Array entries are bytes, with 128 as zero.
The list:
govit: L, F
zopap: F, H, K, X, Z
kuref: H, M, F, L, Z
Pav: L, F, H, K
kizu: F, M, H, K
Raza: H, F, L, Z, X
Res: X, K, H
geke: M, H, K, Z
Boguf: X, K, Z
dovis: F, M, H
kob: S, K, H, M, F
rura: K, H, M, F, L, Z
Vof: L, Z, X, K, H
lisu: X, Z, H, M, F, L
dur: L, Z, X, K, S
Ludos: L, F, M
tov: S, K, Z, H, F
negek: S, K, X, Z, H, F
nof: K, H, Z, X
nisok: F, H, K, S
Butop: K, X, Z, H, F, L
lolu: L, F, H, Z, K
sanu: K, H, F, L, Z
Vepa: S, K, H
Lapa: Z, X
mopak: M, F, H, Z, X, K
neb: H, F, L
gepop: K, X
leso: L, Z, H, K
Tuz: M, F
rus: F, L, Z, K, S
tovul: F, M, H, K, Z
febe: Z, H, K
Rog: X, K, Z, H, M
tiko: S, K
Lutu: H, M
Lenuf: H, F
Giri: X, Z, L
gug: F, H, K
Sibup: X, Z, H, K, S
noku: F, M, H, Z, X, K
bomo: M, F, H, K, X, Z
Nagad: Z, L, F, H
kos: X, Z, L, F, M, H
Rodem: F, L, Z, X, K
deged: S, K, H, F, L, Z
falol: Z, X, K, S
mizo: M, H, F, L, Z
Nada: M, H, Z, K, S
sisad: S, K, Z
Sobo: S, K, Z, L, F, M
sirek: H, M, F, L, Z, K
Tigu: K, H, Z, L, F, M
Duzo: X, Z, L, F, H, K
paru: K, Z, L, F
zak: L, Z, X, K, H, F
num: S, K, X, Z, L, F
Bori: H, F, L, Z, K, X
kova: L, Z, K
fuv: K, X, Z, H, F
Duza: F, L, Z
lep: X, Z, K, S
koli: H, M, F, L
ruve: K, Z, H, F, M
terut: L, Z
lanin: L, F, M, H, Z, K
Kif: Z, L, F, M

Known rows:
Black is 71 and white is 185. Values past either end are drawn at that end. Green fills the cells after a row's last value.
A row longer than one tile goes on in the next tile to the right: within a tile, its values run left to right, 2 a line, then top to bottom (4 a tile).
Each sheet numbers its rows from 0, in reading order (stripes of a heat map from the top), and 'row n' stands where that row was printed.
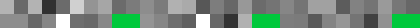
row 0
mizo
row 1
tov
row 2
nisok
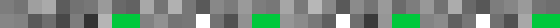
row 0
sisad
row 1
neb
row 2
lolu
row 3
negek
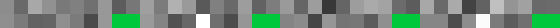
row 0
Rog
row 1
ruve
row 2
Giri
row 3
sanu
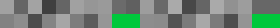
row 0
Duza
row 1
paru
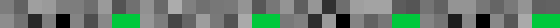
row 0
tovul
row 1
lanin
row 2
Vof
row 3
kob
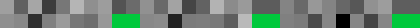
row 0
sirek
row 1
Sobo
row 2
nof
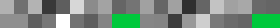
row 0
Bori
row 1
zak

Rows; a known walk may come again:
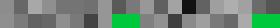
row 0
Rog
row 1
num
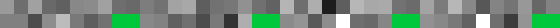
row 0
zopap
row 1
sisad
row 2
Raza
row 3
lolu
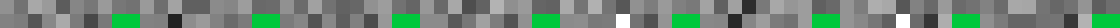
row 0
gug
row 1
bomo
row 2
Lapa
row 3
paru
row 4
neb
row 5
kuref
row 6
tov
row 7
Nada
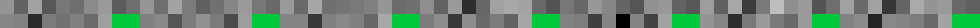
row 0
noku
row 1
govit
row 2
koli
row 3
dur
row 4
Sibup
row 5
sirek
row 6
Kif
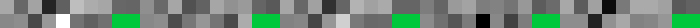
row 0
Duzo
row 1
rus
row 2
zak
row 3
geke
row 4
kos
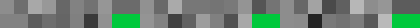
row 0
Boguf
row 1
lanin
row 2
Sobo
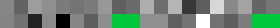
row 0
kizu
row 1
Bori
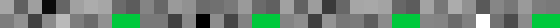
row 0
Rodem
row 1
Res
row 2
Giri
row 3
Lenuf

